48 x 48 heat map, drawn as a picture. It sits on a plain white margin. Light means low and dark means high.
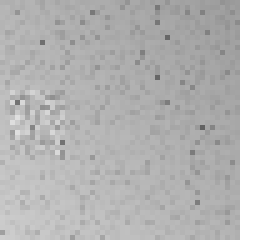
Average level on the scale: 30%. Roughest part: middle left. Odd patch: rougher, in the middle left. Ninth with the lowest average: bottom left. Slope: up to the top right.
